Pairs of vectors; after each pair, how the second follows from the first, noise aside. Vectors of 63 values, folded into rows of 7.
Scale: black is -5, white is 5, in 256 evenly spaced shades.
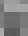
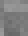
shrunk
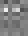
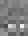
reversed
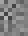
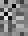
scaled up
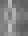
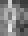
scaled up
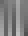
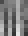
scaled up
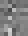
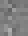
shrunk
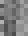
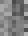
reversed
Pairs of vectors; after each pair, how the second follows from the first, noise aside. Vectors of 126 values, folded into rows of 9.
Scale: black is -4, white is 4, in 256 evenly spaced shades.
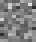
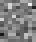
copied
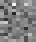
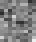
shuffled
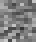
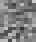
copied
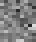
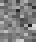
copied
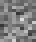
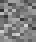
shuffled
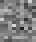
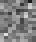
shuffled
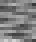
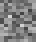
shuffled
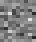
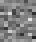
copied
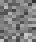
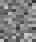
copied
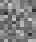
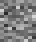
shuffled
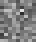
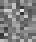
copied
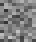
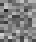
copied
